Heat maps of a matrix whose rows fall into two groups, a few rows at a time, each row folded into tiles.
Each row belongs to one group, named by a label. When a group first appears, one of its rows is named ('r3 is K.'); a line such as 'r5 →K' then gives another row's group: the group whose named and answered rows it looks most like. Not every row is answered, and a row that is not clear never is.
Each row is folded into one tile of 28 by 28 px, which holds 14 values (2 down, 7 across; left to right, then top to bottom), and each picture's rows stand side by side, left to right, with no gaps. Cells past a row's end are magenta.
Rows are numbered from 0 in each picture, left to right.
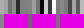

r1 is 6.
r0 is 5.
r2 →6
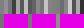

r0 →6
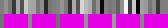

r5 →5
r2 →6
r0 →6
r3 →5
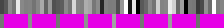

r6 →5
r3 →5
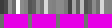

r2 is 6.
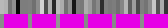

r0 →5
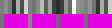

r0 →6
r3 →6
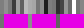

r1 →5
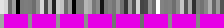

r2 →5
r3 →5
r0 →5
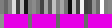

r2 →6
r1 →6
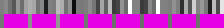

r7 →6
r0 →6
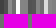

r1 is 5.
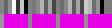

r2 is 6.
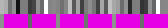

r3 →6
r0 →5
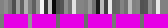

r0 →6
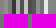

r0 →6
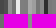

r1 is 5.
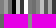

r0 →6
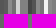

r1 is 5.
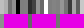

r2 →6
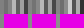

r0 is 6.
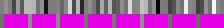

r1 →5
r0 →6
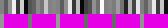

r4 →6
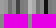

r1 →5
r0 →5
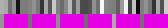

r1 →6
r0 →5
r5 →6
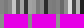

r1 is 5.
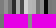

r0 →6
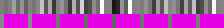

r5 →6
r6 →6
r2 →6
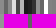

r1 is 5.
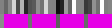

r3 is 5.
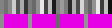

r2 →6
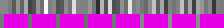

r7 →5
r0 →6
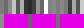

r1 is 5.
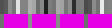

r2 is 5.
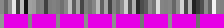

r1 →5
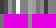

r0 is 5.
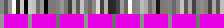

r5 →5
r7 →6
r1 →5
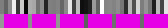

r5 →6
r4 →6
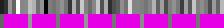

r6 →6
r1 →5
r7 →6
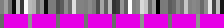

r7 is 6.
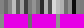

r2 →5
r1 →6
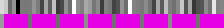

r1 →6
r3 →5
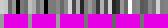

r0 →5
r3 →6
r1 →5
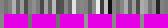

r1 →6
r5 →5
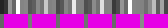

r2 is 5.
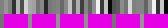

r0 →6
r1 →5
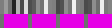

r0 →6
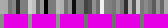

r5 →6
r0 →5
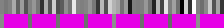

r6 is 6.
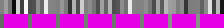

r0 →6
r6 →5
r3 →6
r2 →6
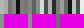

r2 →6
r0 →5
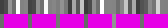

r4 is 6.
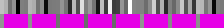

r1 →5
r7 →5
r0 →5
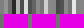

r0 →6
